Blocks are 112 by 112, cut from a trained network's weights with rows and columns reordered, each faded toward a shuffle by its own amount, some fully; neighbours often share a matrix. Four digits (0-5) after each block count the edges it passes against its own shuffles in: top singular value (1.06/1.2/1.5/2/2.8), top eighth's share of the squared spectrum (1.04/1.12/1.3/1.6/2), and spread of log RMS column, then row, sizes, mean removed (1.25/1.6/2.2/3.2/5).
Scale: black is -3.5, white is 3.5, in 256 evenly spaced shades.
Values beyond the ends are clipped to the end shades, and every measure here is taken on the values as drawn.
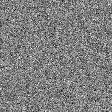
0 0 0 0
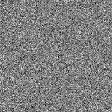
3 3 2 0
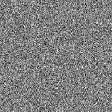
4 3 2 1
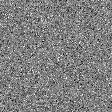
0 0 0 0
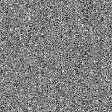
3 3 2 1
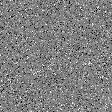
0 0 0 0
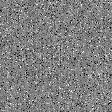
2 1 0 1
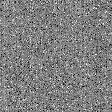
2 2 0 1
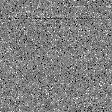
1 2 1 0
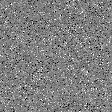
0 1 0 0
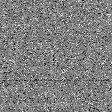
1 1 1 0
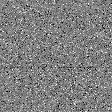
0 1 0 0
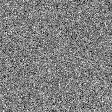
2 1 0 0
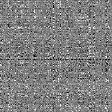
3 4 4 2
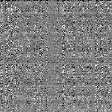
3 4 4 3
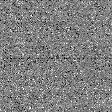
2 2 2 1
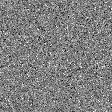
1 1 0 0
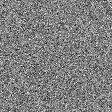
1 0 0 0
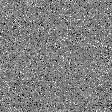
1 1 1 0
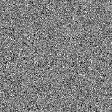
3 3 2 1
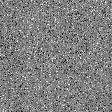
1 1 0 1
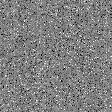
1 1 0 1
